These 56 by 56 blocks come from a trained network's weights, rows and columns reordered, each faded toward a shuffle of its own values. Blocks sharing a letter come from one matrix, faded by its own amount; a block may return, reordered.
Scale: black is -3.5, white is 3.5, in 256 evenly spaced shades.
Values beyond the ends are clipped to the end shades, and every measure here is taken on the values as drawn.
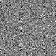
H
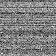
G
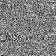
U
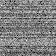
G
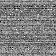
G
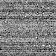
G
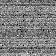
G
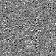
H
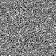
U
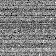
G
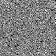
H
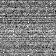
G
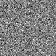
U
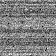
G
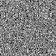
U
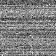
G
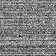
G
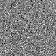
U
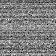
G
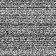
G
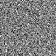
U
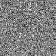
U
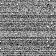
G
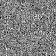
U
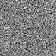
U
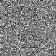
U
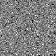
H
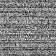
G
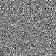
H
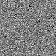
U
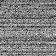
G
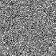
U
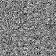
U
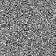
U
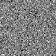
U
